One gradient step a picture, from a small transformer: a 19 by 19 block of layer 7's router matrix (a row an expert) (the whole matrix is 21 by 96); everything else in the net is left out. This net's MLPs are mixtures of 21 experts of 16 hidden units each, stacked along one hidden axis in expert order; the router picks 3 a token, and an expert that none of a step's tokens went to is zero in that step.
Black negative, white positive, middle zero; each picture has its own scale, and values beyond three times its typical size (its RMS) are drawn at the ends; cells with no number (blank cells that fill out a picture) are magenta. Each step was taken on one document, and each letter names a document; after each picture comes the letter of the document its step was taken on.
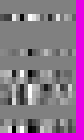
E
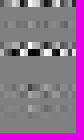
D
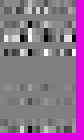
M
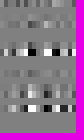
D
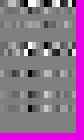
D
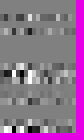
E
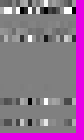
M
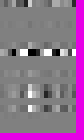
D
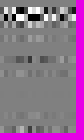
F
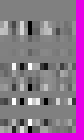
E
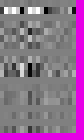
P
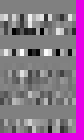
E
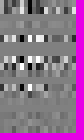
P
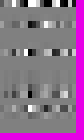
D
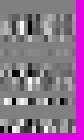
E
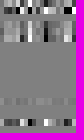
M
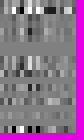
P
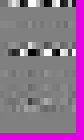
D
